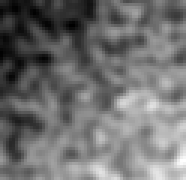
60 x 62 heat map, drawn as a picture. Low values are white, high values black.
The field is mottled with small blotches. The top left is the ninth with the highest average. There is an overall slope up to the top left. The ninth with the lowest average is the bottom right.
